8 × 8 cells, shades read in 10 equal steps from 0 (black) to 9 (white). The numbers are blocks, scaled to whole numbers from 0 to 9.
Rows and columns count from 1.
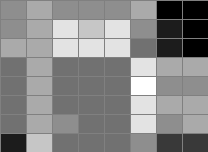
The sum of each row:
32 40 41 42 41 42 42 29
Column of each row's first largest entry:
2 3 3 6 6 6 6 2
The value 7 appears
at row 2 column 4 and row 8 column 2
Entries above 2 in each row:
6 6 6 8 8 8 8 5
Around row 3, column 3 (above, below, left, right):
8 4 6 8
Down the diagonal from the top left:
5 6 8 4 4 8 5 2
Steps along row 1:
up down same same up down same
